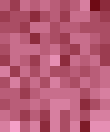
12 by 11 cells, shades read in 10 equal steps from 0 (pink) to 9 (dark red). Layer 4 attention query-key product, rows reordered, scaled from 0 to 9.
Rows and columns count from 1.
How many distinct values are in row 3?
4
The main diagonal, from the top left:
4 5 6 7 4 1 5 5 5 5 2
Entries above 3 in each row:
8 9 9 8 6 6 7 6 5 6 6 4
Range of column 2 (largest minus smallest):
6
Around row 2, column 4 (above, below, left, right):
4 3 5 5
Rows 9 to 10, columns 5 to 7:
3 3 3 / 4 2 2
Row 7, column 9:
5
